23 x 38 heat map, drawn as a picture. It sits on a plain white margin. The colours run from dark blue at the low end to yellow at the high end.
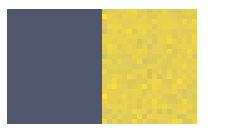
It is made of 1 by 2 panels. Panel 1,1: low, flat. Panel 1,2: very high, fine-grained, faint in contrast.
